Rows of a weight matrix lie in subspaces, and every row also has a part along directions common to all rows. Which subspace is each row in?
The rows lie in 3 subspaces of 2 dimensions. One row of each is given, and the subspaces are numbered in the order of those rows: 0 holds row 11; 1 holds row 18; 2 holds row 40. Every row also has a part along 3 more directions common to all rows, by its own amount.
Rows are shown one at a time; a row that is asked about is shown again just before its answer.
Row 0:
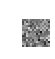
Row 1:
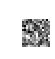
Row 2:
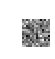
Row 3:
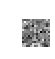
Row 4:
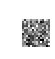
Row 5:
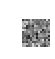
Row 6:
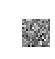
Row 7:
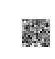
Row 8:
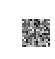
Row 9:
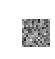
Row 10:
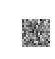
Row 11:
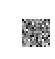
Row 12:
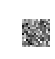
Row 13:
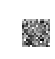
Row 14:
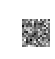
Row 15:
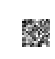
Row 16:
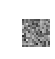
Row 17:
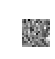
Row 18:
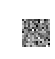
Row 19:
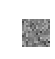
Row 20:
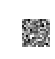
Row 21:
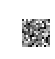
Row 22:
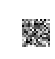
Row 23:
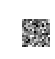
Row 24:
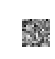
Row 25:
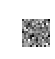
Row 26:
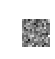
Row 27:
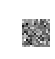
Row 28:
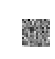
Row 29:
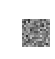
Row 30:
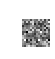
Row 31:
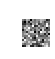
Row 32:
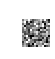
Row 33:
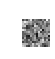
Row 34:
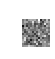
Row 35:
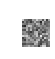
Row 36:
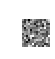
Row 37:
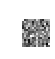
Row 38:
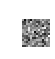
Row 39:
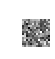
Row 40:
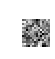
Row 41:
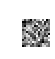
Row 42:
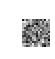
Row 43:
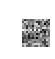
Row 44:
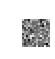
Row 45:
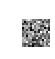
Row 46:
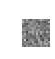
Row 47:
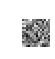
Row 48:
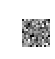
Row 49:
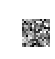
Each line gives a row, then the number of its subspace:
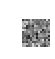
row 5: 2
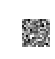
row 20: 0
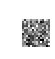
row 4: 1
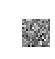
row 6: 2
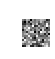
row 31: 2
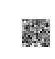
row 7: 2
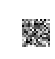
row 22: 1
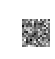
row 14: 1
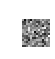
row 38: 0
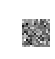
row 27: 1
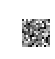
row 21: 0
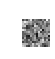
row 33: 2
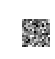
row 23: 0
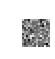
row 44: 0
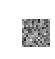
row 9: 1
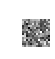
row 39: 1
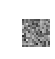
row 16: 1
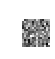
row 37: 0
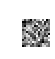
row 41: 2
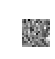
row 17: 0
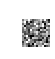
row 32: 0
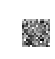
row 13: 1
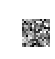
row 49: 2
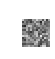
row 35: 2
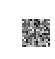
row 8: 1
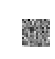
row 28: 0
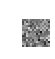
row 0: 1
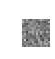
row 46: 1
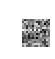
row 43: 2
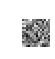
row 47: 2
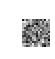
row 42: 2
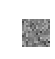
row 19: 1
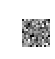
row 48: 0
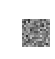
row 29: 0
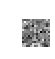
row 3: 2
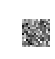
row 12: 1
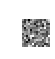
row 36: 0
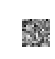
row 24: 2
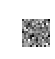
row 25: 0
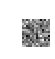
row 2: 2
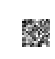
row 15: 2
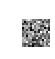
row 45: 2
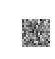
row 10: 1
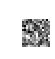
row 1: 2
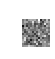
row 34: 1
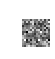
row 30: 1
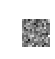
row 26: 0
